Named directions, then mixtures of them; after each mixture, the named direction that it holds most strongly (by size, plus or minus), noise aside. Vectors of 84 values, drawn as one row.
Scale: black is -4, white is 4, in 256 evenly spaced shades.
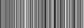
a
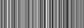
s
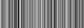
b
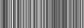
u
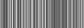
u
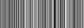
a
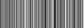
a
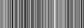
u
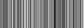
u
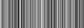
b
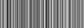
s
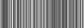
u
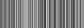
a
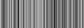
u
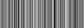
b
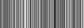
a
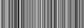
b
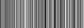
a
